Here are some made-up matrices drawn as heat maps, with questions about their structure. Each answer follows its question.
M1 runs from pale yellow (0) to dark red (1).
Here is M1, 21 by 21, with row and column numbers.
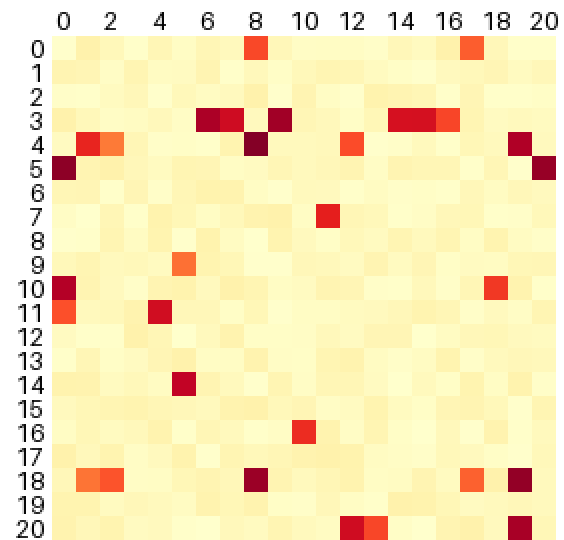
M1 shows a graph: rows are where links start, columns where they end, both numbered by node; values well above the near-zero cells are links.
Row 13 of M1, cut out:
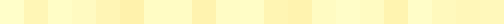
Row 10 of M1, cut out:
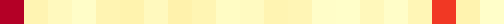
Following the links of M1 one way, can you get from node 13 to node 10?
no
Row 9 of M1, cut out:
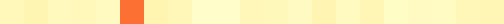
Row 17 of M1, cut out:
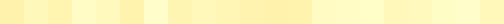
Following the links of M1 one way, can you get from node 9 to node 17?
yes
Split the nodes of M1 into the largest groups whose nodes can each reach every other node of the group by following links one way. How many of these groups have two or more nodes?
0
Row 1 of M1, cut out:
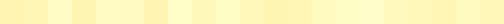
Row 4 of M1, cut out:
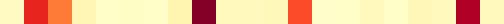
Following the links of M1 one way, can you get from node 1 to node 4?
no
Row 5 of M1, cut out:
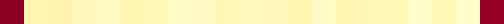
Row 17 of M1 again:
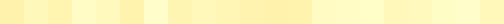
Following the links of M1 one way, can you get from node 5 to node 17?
yes
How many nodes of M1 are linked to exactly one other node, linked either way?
3
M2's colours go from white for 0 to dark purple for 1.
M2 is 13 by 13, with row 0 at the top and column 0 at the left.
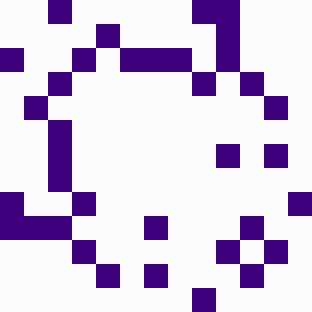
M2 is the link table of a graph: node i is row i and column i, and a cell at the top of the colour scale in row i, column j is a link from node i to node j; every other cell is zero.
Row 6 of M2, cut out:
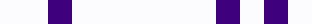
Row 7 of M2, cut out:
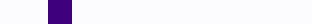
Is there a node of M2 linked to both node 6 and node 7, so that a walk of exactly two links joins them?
yes
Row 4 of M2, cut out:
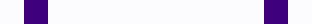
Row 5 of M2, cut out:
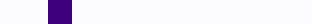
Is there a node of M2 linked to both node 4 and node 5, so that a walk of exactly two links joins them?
no
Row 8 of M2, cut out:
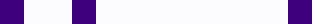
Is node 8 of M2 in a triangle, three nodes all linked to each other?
no
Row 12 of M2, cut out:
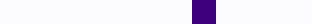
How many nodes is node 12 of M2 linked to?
1
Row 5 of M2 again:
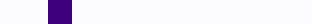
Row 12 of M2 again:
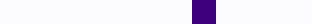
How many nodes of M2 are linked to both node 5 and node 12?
0
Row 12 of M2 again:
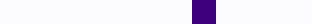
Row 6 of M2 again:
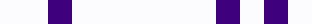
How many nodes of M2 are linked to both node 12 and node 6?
0
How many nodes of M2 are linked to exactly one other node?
3
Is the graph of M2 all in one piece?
yes
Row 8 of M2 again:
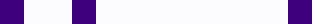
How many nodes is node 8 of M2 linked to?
3
